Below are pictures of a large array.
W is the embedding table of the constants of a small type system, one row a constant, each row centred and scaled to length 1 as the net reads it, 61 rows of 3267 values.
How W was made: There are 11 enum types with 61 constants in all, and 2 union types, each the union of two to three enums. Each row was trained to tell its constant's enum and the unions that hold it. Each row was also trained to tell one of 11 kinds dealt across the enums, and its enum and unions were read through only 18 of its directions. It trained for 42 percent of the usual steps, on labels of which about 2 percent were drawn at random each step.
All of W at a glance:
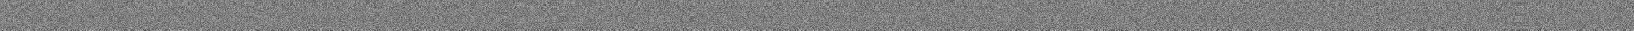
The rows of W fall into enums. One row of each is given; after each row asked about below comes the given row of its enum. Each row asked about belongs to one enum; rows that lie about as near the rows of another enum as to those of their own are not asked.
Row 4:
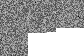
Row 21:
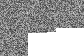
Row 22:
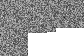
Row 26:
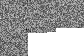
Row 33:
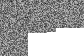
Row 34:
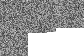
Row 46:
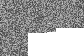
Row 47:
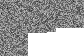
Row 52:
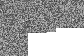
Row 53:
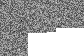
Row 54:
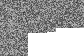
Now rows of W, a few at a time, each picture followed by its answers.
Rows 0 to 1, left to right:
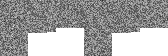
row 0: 26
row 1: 34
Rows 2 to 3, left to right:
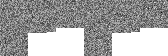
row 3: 26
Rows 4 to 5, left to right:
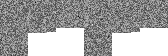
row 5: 46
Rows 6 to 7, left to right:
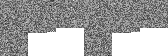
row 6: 4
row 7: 46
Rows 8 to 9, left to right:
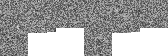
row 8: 4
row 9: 53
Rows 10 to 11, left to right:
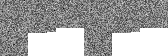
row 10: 4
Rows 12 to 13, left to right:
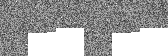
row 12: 33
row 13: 33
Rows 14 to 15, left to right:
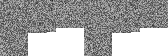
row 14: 52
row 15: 22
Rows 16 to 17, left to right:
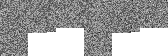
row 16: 4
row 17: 54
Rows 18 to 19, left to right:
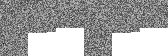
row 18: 53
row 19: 26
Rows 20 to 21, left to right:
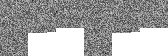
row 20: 34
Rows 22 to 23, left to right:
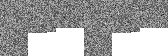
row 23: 46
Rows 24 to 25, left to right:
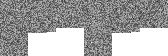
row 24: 53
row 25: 54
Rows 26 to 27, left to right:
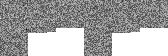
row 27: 52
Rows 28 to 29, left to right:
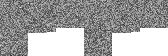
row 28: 34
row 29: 46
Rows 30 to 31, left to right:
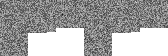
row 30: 52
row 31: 52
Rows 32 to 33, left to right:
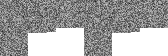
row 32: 47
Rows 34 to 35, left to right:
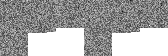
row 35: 33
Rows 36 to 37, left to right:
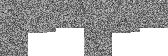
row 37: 33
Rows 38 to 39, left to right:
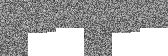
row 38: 46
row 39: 53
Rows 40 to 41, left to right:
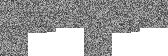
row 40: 33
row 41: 26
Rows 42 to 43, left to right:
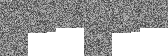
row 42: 47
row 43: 53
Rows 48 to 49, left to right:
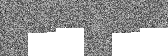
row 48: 34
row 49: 54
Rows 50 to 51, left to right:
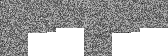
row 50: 26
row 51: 46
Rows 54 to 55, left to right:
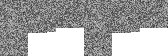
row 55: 54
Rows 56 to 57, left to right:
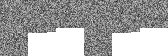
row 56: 22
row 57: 34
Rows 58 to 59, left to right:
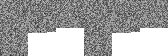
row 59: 4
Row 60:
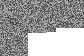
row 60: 4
